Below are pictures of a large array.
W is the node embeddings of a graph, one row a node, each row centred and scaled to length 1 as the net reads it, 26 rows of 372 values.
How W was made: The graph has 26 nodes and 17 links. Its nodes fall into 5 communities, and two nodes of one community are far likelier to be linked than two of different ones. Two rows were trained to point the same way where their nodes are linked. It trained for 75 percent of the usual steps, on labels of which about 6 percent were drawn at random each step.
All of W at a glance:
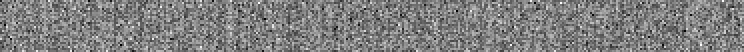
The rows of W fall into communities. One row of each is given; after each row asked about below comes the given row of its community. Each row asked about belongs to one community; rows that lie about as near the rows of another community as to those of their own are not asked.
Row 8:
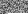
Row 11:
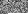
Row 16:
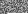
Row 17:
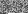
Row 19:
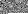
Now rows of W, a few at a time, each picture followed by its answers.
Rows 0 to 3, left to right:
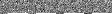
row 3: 17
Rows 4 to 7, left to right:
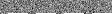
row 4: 16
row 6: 8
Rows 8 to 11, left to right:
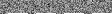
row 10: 19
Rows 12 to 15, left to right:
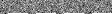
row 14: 11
